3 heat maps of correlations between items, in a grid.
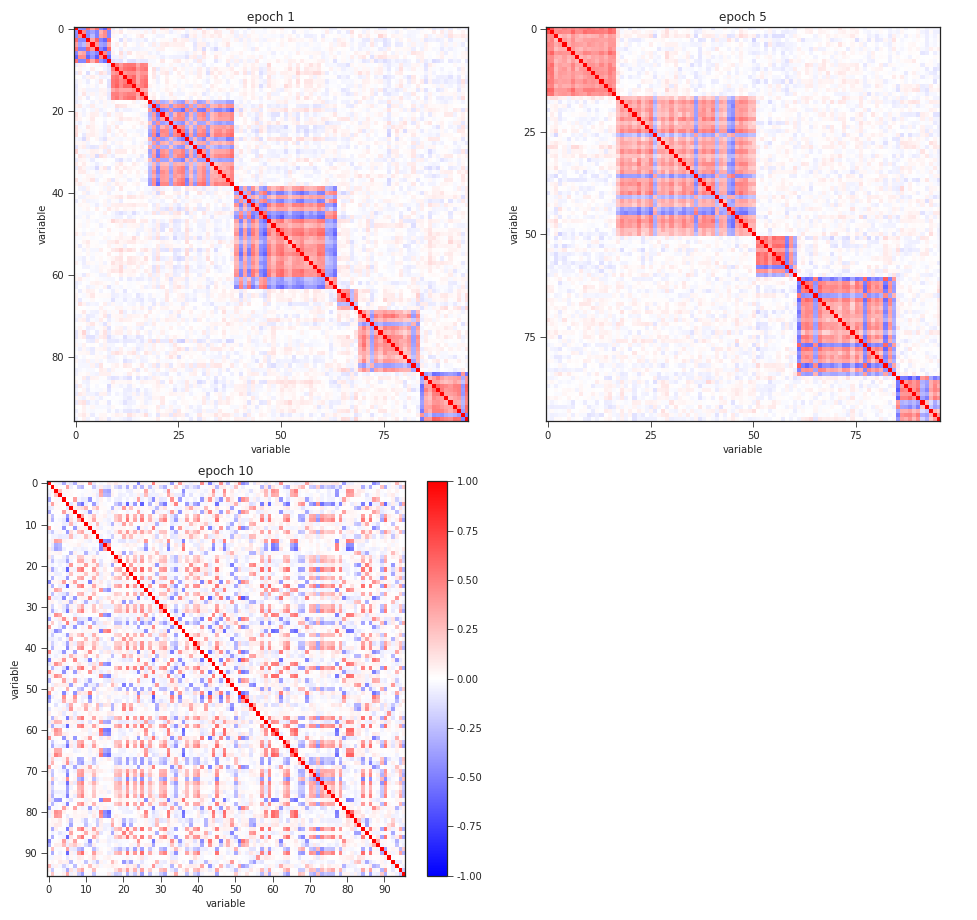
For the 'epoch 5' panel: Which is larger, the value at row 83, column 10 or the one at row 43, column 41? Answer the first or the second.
the first
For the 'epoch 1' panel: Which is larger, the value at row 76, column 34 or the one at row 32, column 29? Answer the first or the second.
the second
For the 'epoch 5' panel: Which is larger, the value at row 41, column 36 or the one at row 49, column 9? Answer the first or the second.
the first
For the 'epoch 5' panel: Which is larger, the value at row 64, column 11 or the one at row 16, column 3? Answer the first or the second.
the second
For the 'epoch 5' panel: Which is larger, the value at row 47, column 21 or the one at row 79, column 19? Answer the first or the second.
the first
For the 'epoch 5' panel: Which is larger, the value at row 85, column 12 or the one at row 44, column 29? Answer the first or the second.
the first
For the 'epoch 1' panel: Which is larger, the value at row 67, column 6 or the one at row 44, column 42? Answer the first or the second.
the first
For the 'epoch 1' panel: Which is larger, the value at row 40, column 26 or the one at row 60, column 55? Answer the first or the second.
the second
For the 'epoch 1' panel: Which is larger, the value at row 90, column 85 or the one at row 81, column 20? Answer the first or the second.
the first
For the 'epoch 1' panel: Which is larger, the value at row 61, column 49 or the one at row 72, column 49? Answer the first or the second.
the second
